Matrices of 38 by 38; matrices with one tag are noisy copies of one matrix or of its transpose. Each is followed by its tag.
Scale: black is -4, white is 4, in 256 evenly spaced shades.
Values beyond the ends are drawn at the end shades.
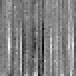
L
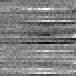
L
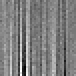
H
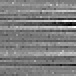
H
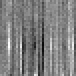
L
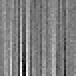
H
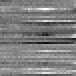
L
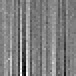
H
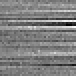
H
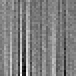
H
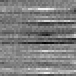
L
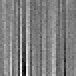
H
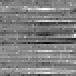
L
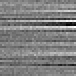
H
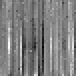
L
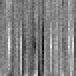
L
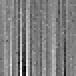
H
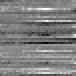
L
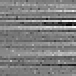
H
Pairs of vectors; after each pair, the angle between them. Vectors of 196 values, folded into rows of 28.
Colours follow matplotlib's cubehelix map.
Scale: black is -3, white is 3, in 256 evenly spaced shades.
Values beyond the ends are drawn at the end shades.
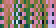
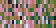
partly opposed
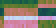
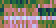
nearly parallel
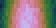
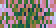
partly opposed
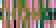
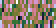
partly aligned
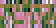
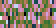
orthogonal
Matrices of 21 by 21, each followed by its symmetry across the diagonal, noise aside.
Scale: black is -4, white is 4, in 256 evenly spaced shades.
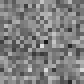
antisymmetric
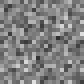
symmetric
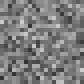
neither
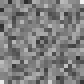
symmetric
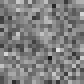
antisymmetric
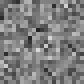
symmetric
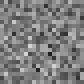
neither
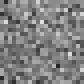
neither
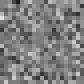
antisymmetric
